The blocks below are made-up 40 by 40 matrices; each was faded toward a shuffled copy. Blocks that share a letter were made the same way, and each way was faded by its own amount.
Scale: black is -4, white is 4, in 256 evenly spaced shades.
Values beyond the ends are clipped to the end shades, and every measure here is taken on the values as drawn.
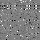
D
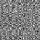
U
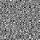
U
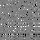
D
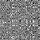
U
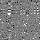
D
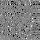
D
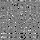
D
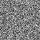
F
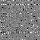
D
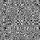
U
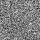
F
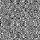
U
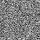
F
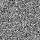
F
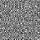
U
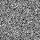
F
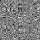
U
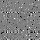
D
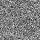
F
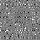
D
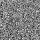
F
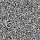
F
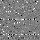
D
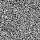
F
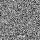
F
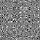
U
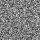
F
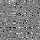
D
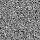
F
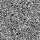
F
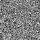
F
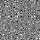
U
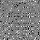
D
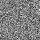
F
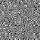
U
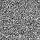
F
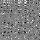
D
